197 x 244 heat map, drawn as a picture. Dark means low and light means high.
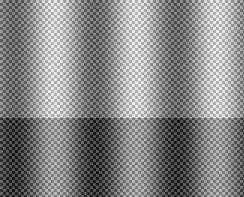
A horizontal seam about 60% of the way down splits the table, and the top part is higher. The halves do not mirror each other. Stripes running up and down repeat 3 times from left to right.
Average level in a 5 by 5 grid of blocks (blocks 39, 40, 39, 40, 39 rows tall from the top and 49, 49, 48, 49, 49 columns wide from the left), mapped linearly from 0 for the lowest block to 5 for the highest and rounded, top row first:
3 4 4 3 5 | 3 4 4 3 5 | 3 4 4 3 5 | 0 1 2 0 2 | 0 1 2 0 2
